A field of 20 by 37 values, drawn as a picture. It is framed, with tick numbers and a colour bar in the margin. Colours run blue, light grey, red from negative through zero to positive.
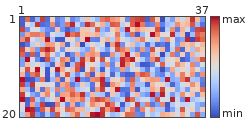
No overall slope runs across the table. The values spread evenly over their range. There is no seam. Overall the values sit about 50% of the way up the scale. The texture is fine-grained noise. The halves do not mirror each other.
